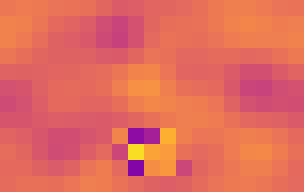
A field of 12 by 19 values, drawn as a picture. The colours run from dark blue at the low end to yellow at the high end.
The halves do not mirror each other. The bottom middle is the roughest part. Overall the values sit about 60% of the way up the scale. In the bottom middle lies a patch that is rougher than the rest.
